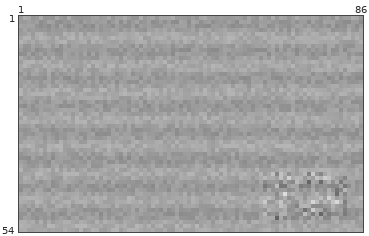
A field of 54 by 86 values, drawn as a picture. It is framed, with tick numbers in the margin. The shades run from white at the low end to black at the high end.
Odd patch: rougher, in the bottom right. Stripes: horizontal, repeating 8 times. Roughest part: bottom right. Odd rows or columns: none.
